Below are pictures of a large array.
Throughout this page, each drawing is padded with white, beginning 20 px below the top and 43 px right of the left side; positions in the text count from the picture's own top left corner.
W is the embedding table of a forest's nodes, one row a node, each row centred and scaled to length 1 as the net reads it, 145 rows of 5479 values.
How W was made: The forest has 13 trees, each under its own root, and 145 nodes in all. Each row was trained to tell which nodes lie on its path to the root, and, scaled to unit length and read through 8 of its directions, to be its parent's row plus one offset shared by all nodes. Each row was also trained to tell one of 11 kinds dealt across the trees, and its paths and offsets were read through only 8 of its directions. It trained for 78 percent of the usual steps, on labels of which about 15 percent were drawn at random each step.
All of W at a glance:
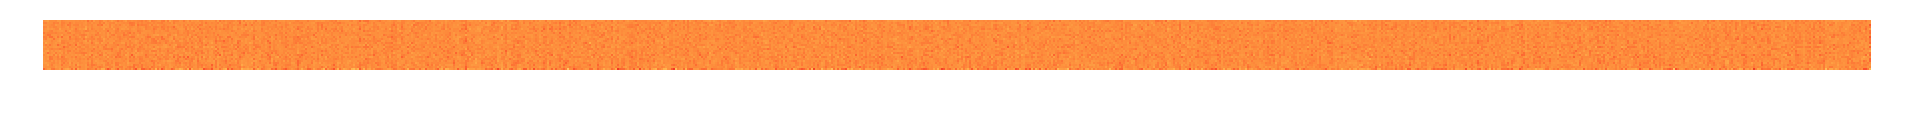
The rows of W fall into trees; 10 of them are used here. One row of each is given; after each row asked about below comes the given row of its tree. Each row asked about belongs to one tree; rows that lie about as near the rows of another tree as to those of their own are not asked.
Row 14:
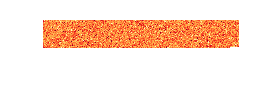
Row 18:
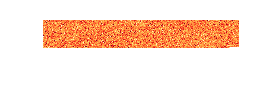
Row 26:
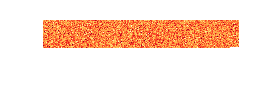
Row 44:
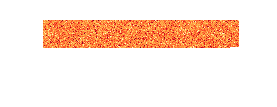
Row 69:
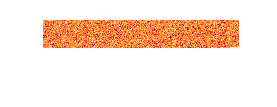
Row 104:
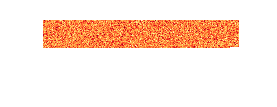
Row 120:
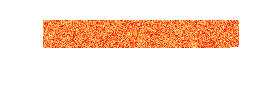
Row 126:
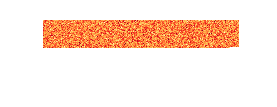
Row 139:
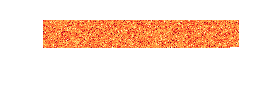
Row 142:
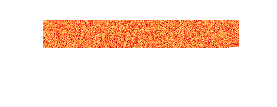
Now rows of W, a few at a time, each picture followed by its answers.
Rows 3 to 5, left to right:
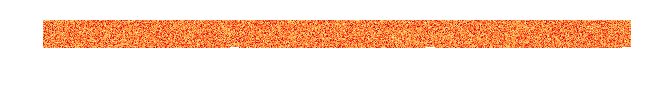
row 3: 26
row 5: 139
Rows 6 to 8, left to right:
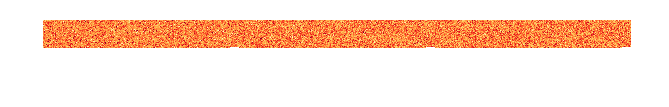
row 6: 69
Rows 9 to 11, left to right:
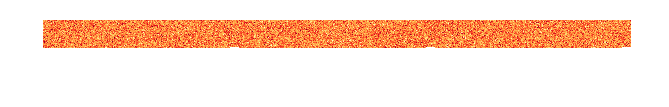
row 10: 14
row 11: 18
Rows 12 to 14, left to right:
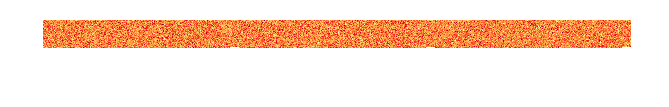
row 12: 139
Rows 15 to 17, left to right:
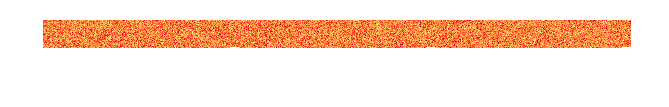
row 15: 18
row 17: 142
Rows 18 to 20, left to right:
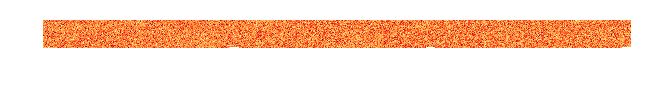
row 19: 139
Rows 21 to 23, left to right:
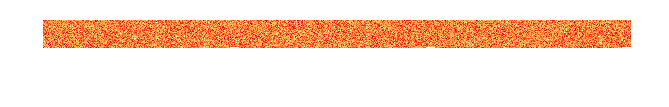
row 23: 139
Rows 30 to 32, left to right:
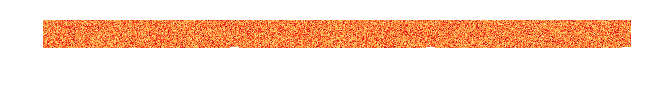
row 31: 139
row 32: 142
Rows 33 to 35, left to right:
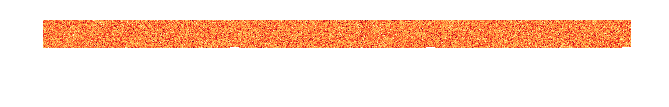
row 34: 44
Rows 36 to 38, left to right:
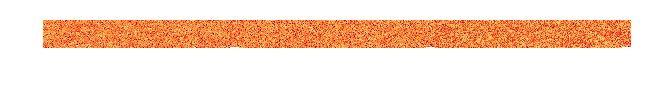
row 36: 44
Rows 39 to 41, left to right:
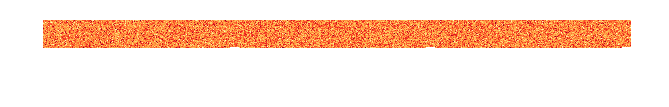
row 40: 26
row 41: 120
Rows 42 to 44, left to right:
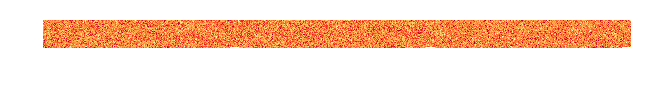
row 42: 44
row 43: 18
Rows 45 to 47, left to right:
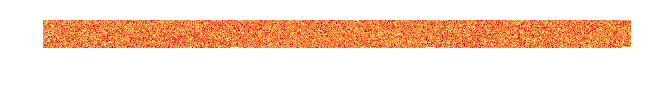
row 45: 44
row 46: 142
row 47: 26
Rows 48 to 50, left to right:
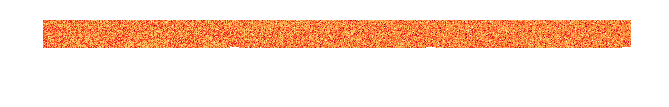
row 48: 139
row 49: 126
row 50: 69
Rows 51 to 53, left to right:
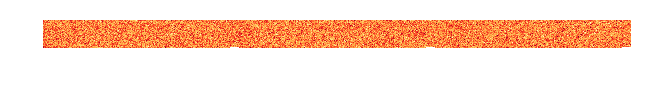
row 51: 14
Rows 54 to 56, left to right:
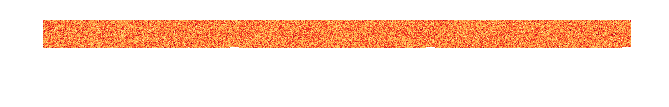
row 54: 69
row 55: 18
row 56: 126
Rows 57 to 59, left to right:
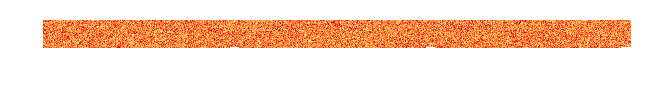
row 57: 139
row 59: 44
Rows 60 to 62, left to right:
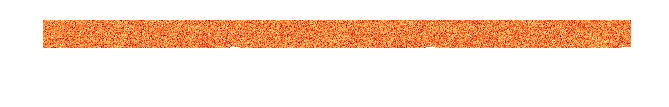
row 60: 14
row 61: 120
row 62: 18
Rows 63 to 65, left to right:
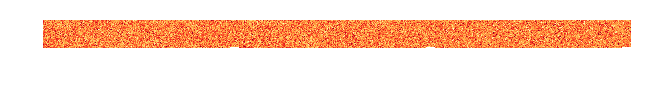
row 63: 14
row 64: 14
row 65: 139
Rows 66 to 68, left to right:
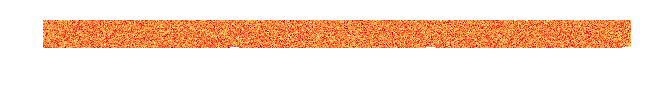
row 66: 44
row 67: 69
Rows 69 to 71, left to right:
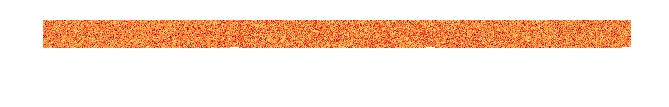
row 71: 69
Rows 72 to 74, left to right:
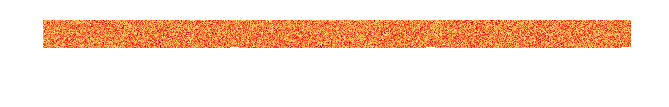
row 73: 69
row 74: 142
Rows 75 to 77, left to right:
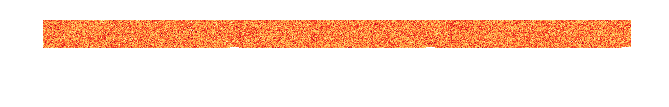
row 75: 18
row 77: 142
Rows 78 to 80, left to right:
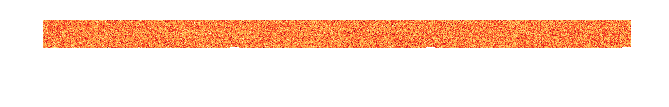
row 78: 142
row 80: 14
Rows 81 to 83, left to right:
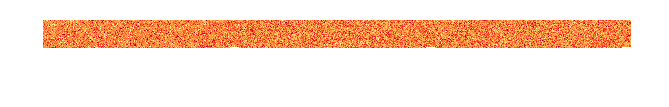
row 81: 14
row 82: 44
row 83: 120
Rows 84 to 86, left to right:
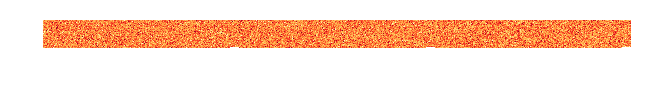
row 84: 142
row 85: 104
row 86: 26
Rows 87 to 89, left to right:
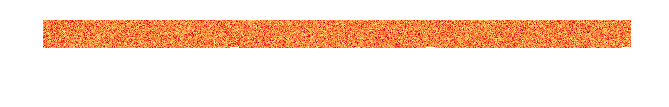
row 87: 142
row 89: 18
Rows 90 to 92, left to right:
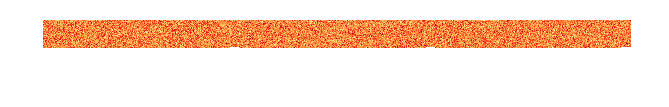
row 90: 139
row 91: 120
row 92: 104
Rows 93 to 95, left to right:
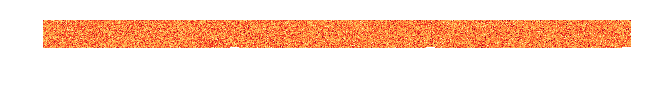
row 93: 120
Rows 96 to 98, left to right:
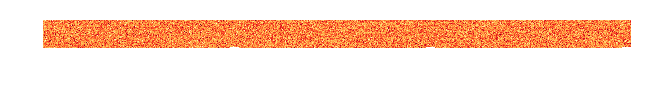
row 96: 26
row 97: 142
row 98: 18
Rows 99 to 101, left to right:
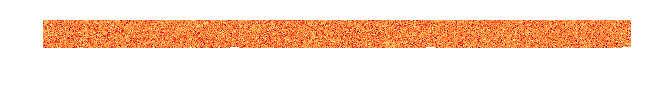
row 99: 44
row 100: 26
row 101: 26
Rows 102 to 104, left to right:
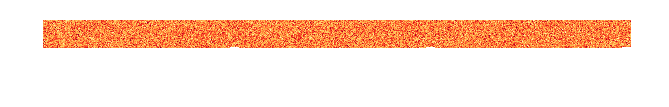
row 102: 14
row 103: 69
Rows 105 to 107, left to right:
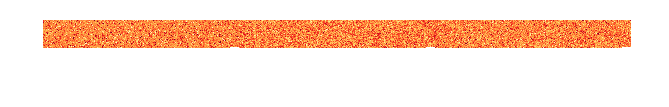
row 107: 139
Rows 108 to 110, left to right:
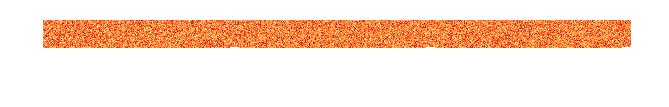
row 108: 120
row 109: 26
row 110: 120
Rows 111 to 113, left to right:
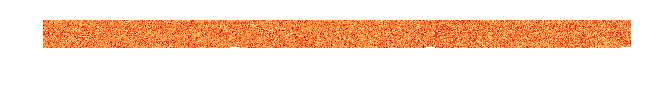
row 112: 69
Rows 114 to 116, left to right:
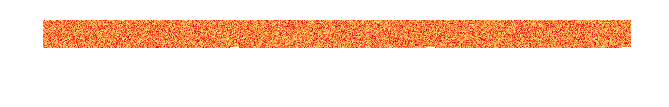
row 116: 18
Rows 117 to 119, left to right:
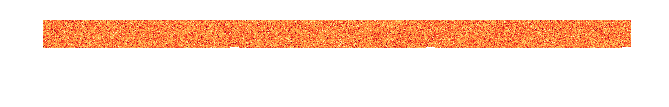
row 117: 142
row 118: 14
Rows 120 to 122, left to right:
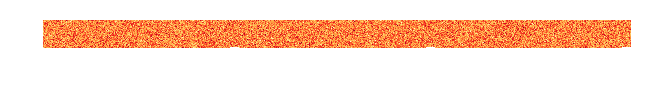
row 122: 18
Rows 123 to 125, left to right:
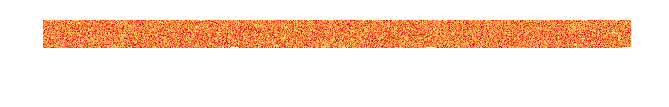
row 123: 14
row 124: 139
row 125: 44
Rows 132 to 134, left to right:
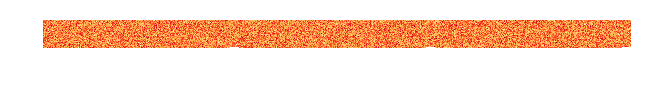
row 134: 142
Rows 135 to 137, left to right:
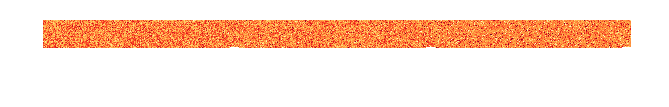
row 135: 14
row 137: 26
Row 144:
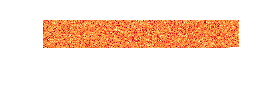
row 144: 126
